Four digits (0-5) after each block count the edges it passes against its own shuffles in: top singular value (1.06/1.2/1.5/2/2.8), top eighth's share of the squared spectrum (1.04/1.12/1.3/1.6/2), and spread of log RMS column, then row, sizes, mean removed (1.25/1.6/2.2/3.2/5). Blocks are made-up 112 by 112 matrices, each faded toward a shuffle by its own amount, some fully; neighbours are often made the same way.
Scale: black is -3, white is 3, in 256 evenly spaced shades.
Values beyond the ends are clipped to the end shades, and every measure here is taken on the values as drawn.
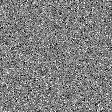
0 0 0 0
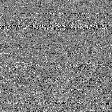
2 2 0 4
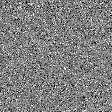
0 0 0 2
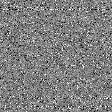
1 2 0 3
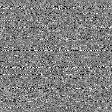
2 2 0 4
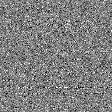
1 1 0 2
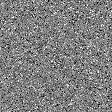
0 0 0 0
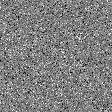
0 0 0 0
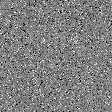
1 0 0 0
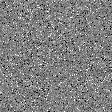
1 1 0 0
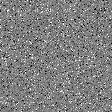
2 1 0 0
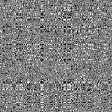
5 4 3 3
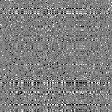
5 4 3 4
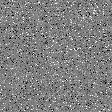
2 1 0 0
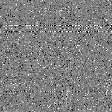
4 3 1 2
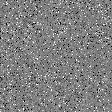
2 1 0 1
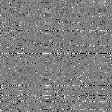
5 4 2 3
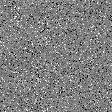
2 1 0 0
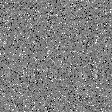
3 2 1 0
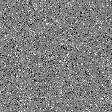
3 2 0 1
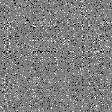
4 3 2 1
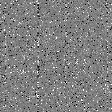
3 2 1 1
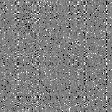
5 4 3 2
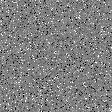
0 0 0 0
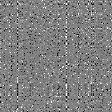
5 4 3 2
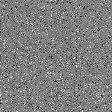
3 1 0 0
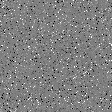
0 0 0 0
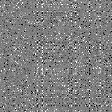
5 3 2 2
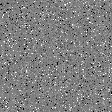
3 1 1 0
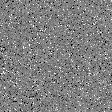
0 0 0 0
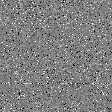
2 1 0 1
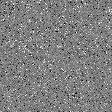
1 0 0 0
